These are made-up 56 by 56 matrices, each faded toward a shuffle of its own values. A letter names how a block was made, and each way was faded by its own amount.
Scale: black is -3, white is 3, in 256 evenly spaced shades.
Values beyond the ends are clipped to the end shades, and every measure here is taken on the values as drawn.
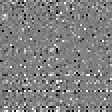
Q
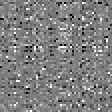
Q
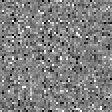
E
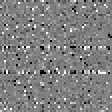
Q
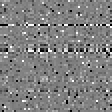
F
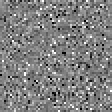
E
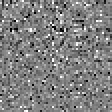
E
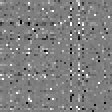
Q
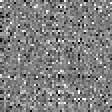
E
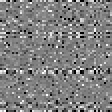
F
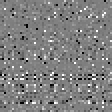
Q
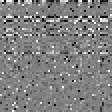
F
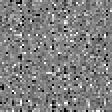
E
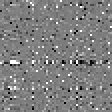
Q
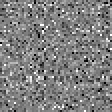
E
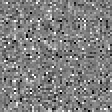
E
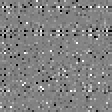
Q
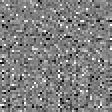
E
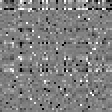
F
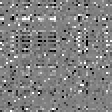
Q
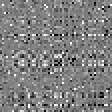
F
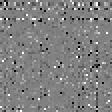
Q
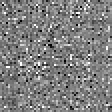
E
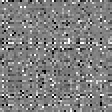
F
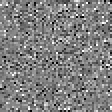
E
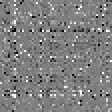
Q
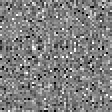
E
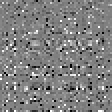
Q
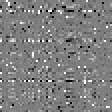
Q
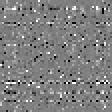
Q
